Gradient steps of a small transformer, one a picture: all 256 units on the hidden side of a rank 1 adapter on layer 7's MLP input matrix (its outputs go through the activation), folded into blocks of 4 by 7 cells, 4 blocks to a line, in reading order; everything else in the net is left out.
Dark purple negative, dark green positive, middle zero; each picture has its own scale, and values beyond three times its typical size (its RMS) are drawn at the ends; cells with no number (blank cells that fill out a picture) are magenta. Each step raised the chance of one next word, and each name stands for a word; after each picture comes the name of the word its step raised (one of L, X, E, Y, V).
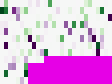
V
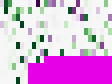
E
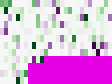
E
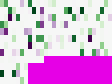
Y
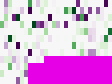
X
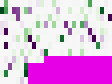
V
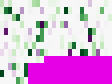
Y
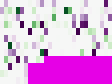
Y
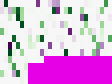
E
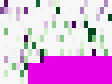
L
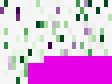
X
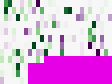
E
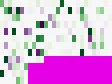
Y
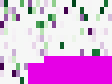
X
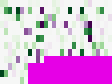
Y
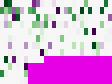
L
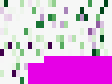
X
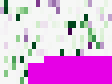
E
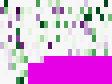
X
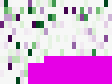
X
